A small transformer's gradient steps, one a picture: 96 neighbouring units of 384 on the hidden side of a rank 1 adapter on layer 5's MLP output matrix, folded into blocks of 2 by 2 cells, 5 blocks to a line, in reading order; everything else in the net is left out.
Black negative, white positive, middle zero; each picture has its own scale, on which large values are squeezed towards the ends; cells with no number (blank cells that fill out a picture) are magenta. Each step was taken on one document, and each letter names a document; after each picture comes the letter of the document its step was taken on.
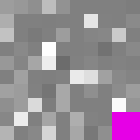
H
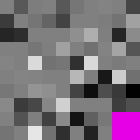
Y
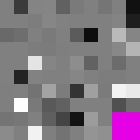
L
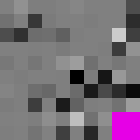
Y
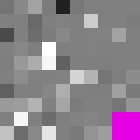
H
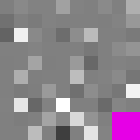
L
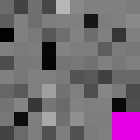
H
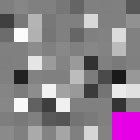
Y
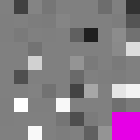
L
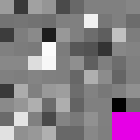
H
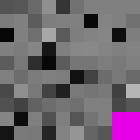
H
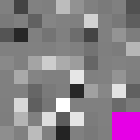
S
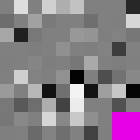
Y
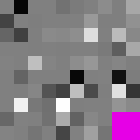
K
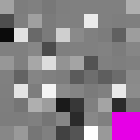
S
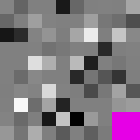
S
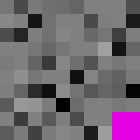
S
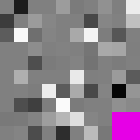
K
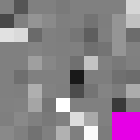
Y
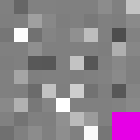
L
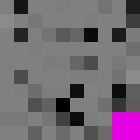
L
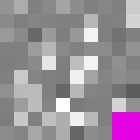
S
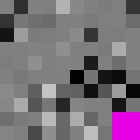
Y
